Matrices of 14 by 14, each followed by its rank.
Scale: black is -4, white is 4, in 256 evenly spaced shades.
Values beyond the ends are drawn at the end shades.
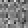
three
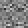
three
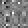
three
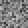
full rank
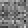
three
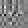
two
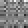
two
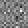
three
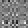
two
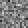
full rank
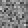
full rank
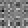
three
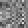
three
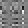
two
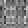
two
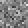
full rank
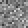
full rank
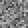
full rank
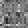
three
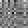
two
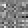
three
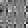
two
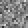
full rank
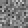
full rank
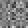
two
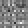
three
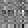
two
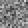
full rank
